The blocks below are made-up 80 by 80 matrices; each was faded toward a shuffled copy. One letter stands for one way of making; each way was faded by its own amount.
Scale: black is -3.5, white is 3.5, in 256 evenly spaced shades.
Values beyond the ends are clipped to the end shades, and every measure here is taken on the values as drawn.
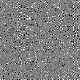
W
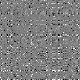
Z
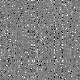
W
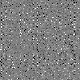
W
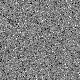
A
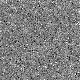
A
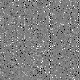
W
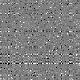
Z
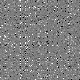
W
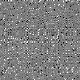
W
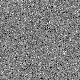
A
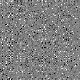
W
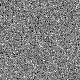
A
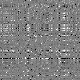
Z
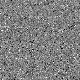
A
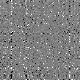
W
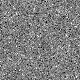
A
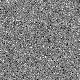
A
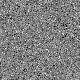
A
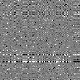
Z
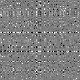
Z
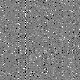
W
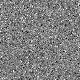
A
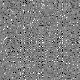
W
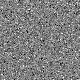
A
